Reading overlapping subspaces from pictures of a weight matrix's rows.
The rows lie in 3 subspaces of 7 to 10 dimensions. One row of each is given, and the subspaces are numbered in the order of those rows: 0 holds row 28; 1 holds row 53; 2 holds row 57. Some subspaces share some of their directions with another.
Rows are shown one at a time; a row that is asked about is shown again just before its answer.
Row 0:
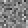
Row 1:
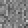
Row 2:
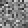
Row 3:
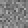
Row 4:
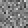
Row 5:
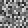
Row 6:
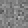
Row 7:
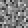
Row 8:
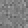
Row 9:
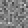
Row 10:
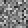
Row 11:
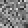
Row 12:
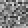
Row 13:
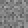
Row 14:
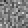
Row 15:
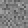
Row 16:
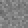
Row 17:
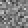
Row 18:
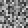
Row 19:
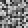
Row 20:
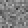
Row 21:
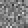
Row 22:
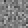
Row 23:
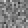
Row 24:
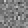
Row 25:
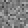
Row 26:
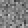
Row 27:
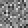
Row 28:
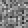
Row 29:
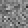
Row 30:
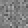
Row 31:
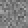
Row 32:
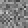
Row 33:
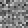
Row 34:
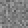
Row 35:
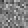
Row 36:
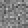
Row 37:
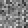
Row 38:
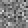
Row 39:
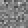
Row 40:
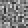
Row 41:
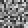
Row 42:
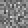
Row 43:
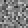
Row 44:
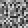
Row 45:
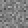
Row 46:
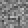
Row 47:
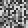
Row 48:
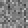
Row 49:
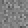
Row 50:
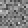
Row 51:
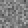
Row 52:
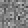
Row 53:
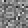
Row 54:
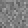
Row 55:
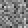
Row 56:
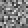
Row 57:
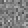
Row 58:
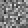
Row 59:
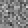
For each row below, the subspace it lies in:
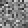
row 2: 0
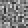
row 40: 1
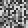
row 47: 0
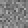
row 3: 1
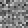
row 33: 1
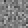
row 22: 2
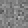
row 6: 1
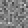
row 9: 0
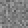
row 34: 1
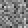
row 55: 1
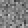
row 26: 1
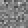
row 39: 0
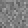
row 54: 1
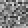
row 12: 1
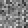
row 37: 1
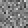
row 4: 2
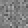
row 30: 2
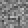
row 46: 0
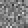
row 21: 1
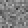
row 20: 1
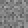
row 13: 1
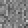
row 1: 1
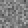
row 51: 1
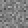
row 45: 1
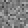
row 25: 1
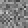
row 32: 2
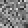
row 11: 0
